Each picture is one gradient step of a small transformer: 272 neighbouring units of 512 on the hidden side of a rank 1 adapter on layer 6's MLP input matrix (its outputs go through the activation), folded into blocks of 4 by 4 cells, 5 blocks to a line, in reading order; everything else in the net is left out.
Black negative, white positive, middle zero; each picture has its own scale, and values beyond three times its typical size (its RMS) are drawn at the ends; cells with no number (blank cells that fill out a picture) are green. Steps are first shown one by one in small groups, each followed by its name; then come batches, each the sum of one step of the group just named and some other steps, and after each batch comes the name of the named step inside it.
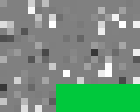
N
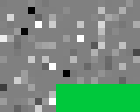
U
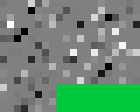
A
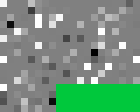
U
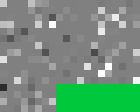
N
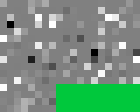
U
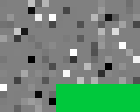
A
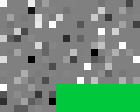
A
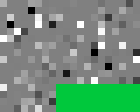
U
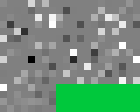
A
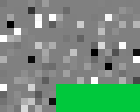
U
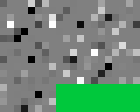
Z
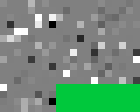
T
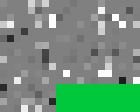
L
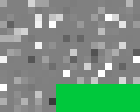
T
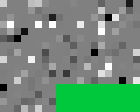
L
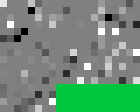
Z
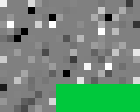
Z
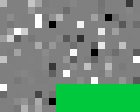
T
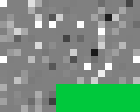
T
